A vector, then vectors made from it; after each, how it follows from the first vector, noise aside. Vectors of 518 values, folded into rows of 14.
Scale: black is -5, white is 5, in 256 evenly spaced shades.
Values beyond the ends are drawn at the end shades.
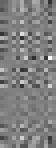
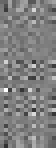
reversed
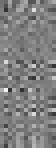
reversed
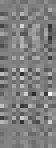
wrapped around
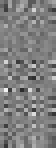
reversed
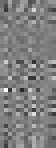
reversed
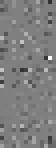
partly zeroed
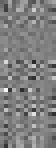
reversed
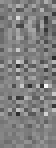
wrapped around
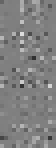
partly zeroed
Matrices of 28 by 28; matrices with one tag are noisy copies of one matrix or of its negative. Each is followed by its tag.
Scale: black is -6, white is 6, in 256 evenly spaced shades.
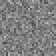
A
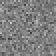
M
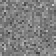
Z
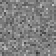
Z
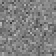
M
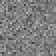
M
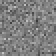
M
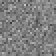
M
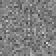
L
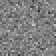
A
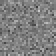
A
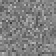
M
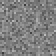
M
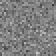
Z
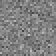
L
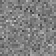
L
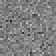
L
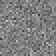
L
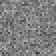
Z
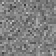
M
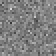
M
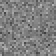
Z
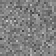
L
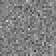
L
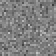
Z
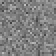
M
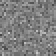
Z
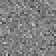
A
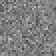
M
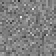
M
